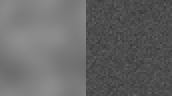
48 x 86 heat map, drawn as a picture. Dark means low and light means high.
The table splits into one row of 2 panels. Panel 1,1: middling, smooth, faint in contrast. Panel 1,2: low, fine-grained, faint in contrast.
